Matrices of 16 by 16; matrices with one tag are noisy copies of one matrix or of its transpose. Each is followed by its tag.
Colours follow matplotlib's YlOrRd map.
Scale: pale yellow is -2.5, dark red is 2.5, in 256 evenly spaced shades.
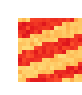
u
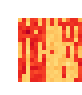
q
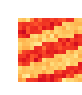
u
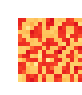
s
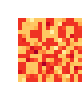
s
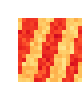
u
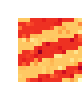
u
